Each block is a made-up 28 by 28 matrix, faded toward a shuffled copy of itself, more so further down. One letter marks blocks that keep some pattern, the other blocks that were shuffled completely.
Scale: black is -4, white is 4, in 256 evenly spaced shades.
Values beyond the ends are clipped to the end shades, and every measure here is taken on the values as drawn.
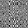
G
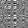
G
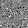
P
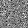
P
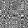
G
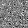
P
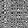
G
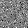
P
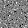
P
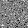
P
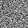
P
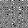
G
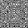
G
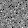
P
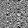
G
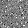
P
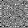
G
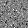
P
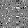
G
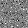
P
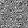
G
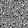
P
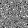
P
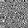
G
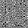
G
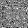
G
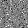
P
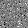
P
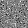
P
